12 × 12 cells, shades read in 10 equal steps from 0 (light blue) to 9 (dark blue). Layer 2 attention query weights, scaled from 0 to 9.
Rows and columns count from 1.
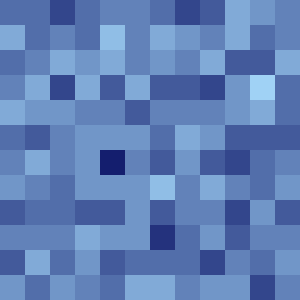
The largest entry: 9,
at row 7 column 5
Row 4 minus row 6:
-1 -4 3 -1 3 -1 1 4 4 -3 -6 -1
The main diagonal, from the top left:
5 5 2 2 4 3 6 4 4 6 5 4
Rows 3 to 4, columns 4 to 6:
3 2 4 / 2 6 2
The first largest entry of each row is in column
3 2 10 3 6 2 5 3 10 7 9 11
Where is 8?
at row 10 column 7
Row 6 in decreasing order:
6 6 6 6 5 5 4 3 3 3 3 2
